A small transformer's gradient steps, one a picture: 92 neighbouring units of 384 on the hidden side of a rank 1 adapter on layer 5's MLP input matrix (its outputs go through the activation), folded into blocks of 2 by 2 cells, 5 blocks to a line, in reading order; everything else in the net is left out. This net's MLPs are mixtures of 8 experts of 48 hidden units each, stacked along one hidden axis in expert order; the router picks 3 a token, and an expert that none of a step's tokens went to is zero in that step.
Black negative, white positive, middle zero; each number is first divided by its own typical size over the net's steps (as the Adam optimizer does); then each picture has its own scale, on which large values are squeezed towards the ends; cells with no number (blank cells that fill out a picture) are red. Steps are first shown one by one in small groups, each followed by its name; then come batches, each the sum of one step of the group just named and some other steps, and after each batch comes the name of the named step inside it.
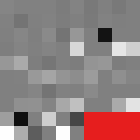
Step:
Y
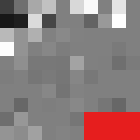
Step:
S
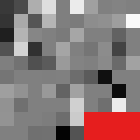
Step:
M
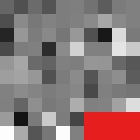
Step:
Y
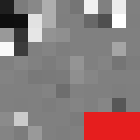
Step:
S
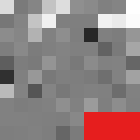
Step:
M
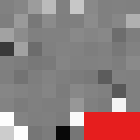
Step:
M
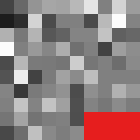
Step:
S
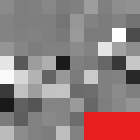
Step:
Y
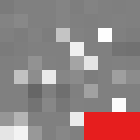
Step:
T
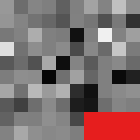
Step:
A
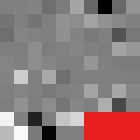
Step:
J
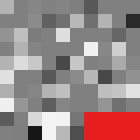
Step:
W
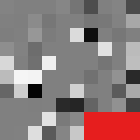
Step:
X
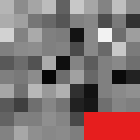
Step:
A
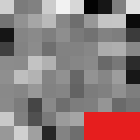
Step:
J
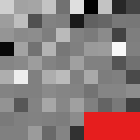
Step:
W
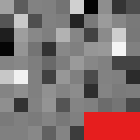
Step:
W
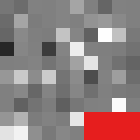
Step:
T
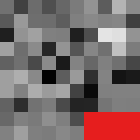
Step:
A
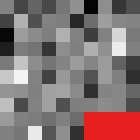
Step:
W
